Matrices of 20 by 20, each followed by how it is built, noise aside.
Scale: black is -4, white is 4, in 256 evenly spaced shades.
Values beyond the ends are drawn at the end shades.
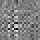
low rank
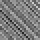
Toeplitz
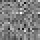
low rank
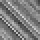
Toeplitz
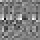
low rank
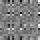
low rank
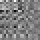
low rank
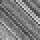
Toeplitz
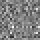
low rank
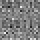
low rank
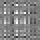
low rank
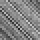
Toeplitz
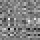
low rank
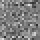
low rank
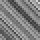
Toeplitz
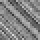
Toeplitz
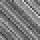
Toeplitz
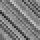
Toeplitz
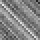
Toeplitz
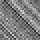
Toeplitz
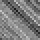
Toeplitz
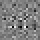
low rank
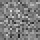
low rank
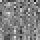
low rank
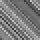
Toeplitz
